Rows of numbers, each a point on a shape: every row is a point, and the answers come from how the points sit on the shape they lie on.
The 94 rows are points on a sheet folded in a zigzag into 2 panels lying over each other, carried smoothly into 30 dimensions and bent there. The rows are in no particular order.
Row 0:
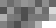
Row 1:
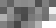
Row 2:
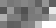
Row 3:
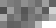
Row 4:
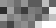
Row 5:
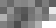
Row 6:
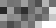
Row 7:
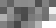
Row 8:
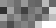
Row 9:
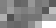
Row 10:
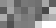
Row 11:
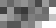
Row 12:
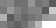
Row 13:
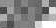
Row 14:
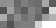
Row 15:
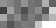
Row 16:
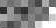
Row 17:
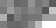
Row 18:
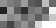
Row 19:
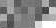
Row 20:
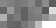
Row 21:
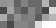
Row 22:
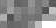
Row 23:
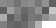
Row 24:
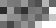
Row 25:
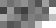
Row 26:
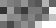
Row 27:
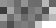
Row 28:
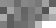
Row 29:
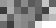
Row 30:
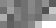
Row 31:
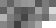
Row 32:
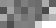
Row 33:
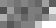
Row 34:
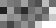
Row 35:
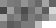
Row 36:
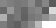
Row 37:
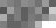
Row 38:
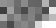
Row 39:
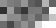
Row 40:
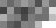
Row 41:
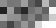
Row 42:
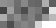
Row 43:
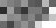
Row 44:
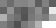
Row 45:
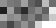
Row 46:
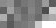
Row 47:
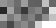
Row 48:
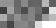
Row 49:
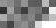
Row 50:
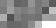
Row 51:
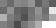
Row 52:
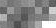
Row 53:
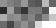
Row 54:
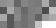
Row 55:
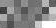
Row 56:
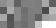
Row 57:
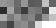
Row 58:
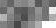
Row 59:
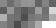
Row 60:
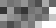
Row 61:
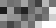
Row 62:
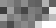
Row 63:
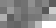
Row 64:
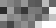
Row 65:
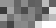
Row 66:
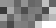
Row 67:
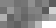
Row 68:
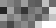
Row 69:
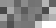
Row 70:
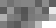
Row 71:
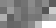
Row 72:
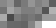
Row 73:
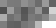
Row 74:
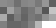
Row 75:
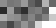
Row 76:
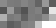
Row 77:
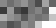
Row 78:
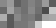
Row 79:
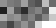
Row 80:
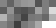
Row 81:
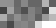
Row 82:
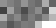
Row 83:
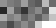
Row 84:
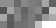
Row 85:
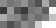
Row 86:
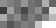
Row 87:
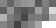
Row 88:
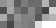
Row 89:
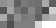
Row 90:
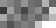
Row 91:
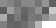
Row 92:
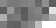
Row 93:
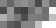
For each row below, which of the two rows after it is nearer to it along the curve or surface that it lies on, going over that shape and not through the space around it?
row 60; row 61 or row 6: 61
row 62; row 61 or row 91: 61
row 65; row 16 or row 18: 18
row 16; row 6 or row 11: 11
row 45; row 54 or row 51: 54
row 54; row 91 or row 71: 91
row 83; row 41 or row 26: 41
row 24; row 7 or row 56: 7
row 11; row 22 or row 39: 39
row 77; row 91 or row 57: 57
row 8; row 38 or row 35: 35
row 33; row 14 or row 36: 14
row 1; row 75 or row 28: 75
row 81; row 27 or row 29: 29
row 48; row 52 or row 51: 51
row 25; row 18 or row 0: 18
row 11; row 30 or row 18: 18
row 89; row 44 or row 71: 71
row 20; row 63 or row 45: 63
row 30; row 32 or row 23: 32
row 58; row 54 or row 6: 6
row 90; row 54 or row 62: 54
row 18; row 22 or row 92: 92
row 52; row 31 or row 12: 31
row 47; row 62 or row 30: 62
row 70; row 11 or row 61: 11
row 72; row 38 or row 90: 90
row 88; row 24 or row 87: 24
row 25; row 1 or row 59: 1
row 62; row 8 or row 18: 18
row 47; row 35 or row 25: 35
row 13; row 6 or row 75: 75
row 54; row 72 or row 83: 72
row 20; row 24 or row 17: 17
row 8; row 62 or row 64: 64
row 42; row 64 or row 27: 64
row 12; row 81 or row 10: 10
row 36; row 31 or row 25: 25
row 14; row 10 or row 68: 10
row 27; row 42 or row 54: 54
